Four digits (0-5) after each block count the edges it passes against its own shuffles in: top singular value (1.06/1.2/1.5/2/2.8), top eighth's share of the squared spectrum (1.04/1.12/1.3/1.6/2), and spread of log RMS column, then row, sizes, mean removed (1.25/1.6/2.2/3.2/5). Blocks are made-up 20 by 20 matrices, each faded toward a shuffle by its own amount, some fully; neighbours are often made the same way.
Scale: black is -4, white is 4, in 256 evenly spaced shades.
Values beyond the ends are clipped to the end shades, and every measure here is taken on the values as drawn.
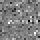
1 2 0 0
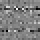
3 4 0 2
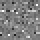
1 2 0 1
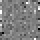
2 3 1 0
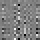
3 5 3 2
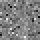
0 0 0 0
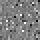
0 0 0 0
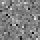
0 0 0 0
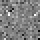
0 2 0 0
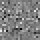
2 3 1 1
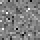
0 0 0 0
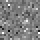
1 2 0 0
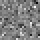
2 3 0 0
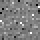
0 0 0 0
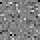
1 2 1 0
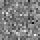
0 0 0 0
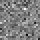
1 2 0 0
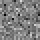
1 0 0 0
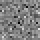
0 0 0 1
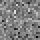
1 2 0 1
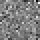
1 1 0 0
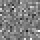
1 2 0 1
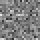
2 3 0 2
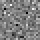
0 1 0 0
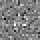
1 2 0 0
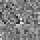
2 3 0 1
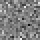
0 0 0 1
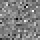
0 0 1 1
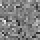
1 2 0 2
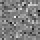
0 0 0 1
